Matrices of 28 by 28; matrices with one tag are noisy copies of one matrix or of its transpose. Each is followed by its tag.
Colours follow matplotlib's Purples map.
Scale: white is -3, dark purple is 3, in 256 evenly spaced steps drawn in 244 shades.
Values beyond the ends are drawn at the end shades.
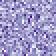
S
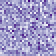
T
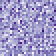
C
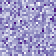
C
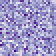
T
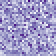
T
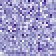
T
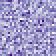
C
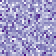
S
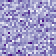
C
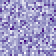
C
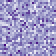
C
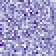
T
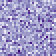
C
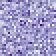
C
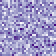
S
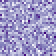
S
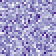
S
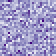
C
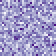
S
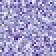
S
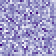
T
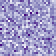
T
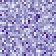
S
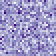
T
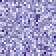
S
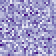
T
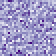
C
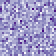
C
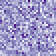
T
